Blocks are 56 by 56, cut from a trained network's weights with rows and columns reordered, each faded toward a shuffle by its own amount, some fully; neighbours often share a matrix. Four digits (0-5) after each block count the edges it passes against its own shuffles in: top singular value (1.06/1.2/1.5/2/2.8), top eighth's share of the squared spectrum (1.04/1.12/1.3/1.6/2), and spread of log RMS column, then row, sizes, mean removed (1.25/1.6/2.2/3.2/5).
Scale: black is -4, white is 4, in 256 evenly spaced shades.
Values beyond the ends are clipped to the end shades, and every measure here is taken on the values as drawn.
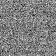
1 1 0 0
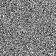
0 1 0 0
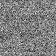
1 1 0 0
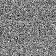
0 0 0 0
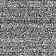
3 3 1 1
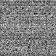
3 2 1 1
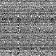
4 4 2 2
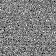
1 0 0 0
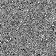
0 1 0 0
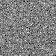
0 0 0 0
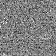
0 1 0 0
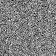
0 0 0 0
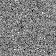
1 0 0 0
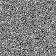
0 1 0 0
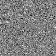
2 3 0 2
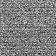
3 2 1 0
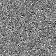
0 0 0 0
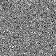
2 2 0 1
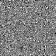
2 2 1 1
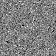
1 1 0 0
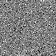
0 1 0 0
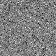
1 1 0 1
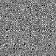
3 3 1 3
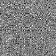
3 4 1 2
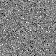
2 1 0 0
